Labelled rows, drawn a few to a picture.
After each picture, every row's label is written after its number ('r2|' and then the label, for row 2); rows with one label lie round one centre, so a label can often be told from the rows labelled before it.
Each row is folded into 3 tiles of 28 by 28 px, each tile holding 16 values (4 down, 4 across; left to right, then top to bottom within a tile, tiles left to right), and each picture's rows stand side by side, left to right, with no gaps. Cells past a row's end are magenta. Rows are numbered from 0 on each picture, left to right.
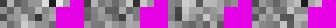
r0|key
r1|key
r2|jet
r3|key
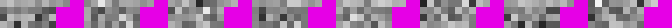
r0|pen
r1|jet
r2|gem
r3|jet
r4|jet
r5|key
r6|pen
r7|key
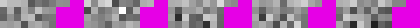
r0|gem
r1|gem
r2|jet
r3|jet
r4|pen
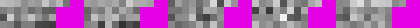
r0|pen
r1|pen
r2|key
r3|gem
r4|jet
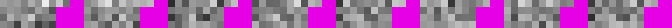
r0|pen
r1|jet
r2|key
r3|key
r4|key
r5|gem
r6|jet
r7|key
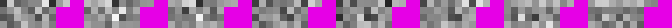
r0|key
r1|gem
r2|gem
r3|key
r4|key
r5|key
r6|jet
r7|jet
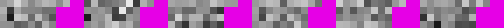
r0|jet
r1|key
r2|pen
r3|jet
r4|gem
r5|pen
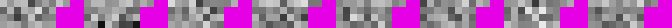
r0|gem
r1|pen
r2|gem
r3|jet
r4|jet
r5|key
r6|gem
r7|jet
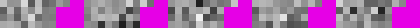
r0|gem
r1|pen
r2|gem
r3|pen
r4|gem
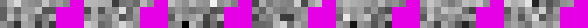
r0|pen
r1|gem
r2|pen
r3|key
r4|pen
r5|pen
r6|gem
